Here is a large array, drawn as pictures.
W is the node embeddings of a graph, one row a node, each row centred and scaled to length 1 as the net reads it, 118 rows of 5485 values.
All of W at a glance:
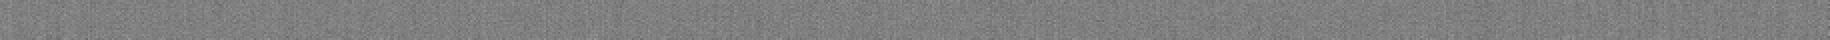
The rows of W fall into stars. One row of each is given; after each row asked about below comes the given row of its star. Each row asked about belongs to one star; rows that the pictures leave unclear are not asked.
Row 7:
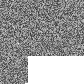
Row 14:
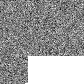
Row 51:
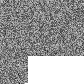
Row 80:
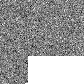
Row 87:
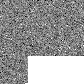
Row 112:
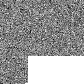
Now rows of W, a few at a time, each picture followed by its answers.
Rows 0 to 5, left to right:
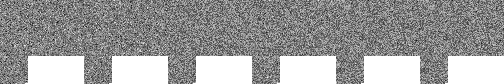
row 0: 112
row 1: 7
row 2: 80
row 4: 14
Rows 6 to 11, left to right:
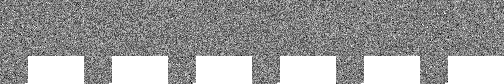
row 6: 80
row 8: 14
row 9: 80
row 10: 112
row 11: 80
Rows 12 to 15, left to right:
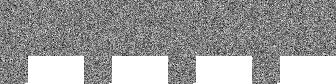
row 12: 112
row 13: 112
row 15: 14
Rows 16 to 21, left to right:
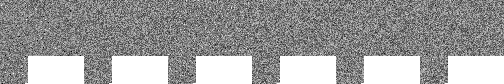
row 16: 14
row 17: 87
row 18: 7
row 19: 51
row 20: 14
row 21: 112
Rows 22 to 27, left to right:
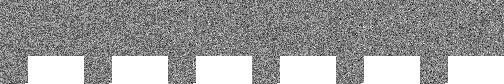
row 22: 7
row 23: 112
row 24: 14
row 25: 87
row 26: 80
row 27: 51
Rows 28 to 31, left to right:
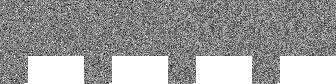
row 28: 51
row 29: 14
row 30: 7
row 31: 14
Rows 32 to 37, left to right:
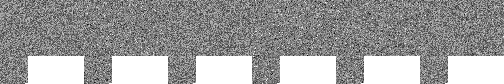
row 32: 87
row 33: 51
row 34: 112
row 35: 87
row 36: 112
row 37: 112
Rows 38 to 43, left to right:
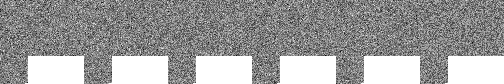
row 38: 14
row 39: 7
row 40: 14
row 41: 14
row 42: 112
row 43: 112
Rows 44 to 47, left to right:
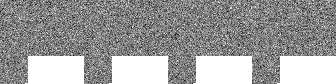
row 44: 14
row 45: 7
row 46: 7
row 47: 51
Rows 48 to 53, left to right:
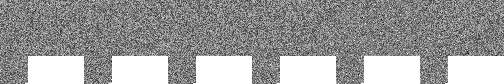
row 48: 51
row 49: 80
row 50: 87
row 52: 14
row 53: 87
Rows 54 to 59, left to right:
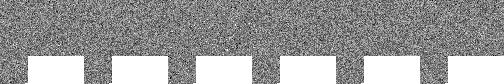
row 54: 51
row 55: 87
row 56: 87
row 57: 87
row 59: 14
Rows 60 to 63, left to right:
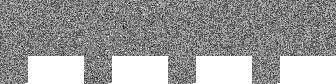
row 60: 7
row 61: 51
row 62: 7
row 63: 7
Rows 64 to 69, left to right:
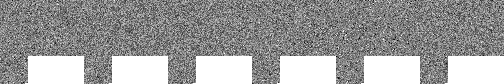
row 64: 14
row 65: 7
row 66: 80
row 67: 112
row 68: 87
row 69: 80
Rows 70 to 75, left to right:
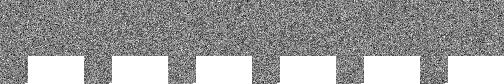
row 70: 80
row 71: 14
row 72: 7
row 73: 51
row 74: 7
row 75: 51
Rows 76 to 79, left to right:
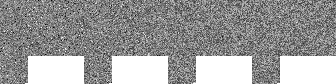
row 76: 87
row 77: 14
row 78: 51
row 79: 112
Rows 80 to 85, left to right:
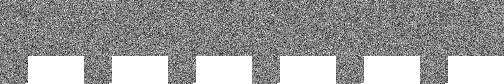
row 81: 7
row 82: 112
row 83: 7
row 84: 7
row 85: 80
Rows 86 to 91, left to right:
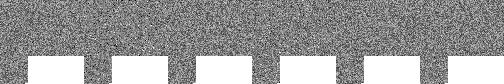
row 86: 80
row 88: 80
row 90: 87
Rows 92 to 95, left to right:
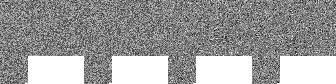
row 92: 112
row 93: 14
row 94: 51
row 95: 112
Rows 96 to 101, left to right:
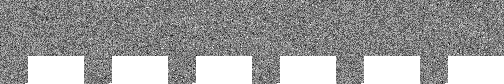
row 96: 7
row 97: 7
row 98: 80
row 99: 7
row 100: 14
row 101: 14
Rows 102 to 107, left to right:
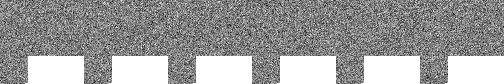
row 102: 87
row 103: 51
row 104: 7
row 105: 112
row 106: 112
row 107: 112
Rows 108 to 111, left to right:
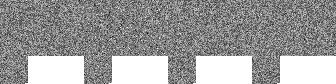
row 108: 7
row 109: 80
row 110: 14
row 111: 112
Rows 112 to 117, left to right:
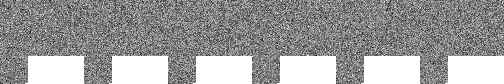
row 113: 14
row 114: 51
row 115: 80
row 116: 51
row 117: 14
